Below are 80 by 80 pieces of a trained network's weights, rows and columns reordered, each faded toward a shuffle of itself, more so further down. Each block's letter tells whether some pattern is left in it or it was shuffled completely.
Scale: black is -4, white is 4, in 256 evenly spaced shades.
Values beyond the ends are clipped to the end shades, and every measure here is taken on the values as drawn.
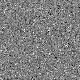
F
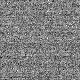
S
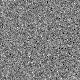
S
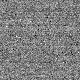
S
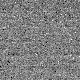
S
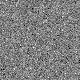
F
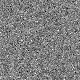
F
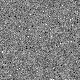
F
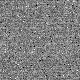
S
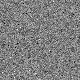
F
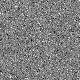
F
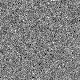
F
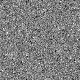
F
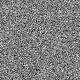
F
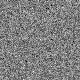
F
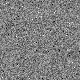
F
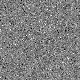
S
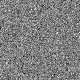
F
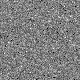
F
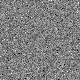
F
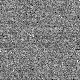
S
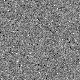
F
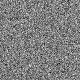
F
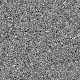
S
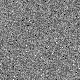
F
